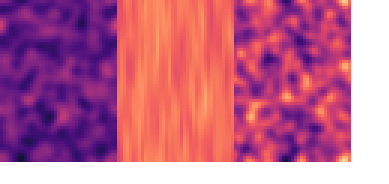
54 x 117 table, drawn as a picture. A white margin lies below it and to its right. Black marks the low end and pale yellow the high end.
The table splits into one row of 3 panels. Panel 1,1: low, blotchy. Panel 1,2: high, streaked downward, faint in contrast. Panel 1,3: middling, blotchy, strong in contrast.
